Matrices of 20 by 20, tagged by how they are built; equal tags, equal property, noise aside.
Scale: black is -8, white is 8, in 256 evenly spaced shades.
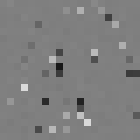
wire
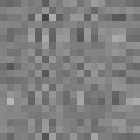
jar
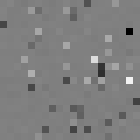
wire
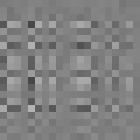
jar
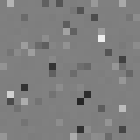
wire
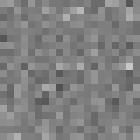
jar
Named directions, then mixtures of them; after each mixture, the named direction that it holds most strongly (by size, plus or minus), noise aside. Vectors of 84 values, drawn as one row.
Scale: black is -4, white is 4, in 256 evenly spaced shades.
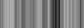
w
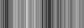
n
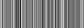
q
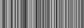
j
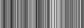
j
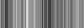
n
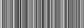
q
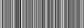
q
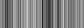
n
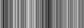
n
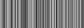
j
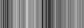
n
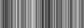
n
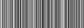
q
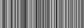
j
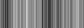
n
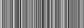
q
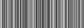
j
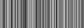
j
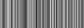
j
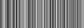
j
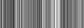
w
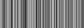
j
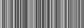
j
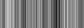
w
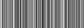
q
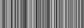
j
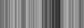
w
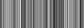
q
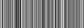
q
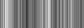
n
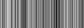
j
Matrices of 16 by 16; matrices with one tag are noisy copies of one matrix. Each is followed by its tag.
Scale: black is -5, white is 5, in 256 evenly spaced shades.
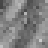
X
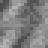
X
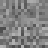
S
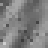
X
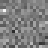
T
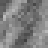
X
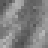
X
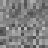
S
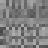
S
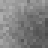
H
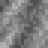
X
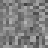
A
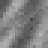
X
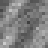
X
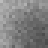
H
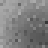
H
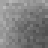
H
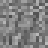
A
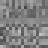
S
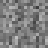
A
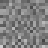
T
